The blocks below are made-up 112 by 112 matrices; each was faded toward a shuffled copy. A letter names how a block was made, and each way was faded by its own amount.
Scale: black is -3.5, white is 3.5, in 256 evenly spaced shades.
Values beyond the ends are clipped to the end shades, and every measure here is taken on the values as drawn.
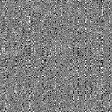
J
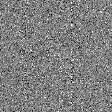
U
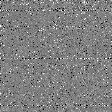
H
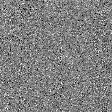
U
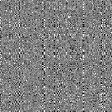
J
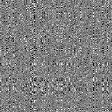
J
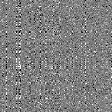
J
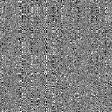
J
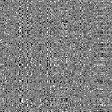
J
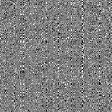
J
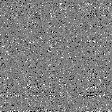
H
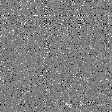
H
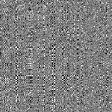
J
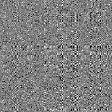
J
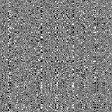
J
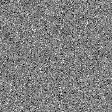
U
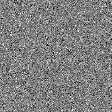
U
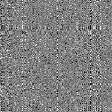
J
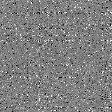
H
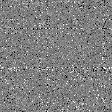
H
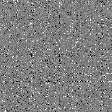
H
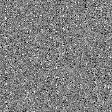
U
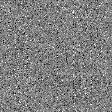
U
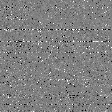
H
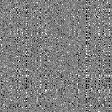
J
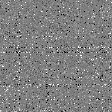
H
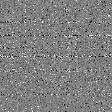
H
